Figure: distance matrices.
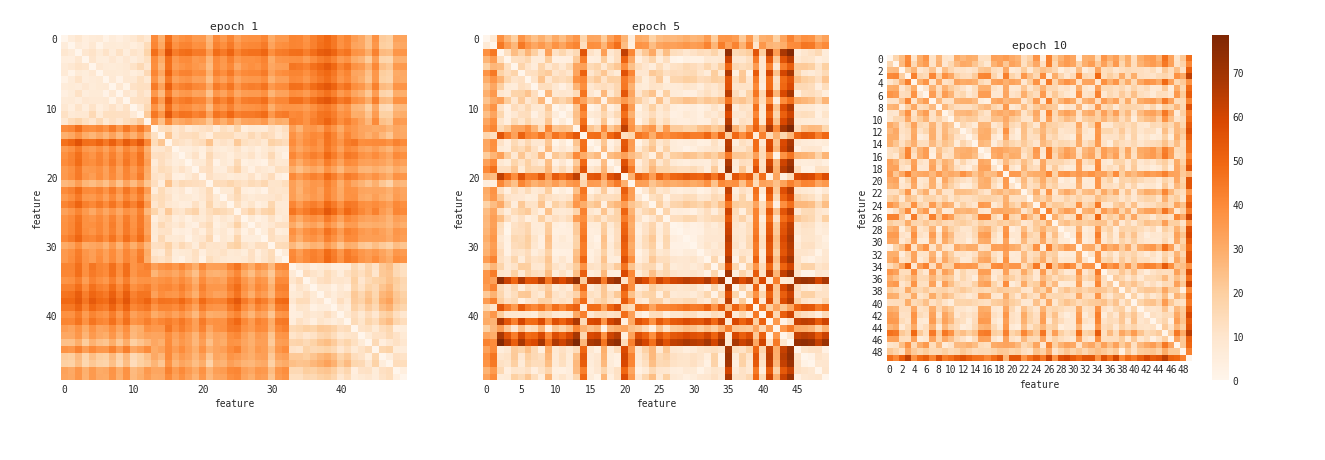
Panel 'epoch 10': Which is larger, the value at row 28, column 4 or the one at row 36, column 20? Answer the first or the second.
the first
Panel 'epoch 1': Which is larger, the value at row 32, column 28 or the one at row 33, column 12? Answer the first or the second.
the second
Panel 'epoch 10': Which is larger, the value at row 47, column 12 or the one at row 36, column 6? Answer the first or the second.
the first
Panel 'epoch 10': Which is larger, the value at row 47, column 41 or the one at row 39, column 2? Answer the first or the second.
the first
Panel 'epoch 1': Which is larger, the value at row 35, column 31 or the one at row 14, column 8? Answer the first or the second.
the first
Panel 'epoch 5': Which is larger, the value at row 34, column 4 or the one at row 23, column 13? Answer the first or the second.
the second
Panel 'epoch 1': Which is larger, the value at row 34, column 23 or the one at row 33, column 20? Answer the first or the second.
the second
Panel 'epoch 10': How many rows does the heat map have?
50
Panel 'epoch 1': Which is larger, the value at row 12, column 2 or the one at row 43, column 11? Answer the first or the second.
the second
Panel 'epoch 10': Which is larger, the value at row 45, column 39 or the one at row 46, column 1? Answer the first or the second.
the second
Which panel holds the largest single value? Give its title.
epoch 5
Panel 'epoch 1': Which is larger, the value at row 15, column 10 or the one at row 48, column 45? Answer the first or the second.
the first
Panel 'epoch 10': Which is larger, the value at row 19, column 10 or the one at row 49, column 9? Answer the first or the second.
the second
